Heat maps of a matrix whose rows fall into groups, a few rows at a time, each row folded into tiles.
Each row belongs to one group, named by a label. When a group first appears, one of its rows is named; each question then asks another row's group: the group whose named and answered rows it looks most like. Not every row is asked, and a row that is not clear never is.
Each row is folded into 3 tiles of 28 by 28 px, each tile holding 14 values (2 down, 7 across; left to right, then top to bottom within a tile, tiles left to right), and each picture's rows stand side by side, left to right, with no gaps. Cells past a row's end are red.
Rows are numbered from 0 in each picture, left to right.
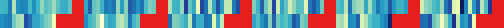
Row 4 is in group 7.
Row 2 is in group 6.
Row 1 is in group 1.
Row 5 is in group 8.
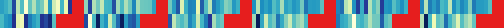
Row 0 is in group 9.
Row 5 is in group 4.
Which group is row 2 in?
6
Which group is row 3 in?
4
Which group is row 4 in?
1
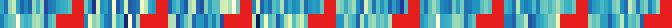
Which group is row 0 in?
1
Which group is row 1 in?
6
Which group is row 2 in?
9
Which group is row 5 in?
1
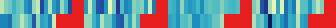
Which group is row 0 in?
8
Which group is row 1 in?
9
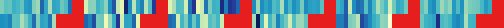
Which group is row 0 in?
8
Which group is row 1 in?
8
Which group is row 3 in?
4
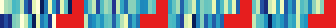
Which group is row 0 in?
8
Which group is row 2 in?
9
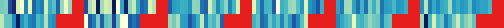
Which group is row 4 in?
1
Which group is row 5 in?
4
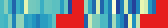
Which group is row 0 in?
9
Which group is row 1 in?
6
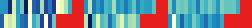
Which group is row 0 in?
6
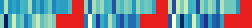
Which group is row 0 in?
4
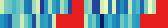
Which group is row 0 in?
8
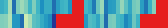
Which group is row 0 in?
7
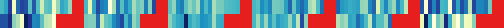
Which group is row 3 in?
6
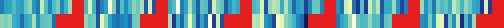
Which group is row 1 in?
9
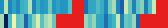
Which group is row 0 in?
4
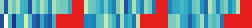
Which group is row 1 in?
8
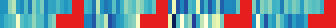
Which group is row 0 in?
1
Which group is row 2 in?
4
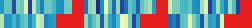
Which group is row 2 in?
8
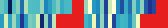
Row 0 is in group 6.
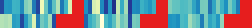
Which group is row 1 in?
1
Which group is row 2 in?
8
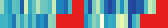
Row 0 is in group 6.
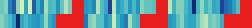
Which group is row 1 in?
6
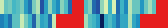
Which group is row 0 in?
8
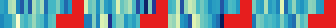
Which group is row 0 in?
1
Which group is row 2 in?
7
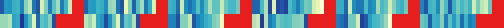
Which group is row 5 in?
9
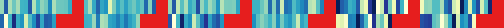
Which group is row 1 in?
9
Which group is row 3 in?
6
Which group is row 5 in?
8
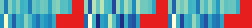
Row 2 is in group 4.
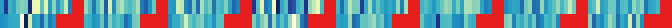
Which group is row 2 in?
1
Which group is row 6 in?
9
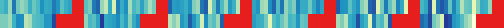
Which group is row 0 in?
7
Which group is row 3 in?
1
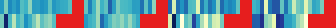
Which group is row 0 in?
4
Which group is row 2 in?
4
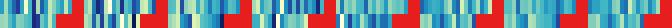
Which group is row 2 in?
7
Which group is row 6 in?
7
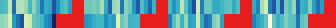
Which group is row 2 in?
6
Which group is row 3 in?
1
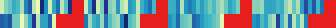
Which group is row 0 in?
8
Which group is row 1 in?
6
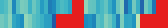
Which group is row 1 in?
8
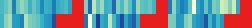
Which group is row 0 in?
7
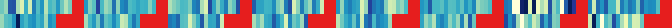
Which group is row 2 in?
8
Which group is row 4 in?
9
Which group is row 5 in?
6
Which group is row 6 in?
1
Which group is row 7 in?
4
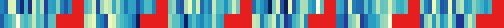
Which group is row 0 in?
1
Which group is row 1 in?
7
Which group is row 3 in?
9
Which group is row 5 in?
6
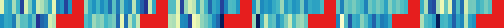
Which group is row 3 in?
4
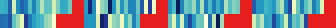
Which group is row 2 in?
6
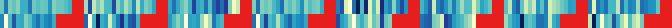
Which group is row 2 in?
1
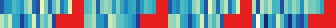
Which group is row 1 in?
7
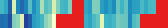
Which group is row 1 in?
1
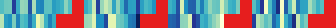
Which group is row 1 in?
7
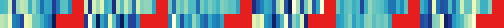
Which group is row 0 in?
7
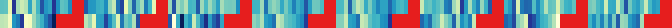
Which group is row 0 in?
7
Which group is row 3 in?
7
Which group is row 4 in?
7
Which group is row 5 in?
8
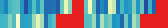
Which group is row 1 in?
9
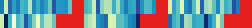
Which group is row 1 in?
7
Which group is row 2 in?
6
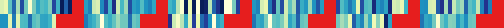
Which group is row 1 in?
1
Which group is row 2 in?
6
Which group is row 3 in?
1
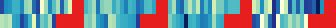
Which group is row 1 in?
7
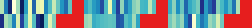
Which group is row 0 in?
6
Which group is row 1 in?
9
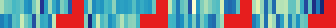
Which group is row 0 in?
8
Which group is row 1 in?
4
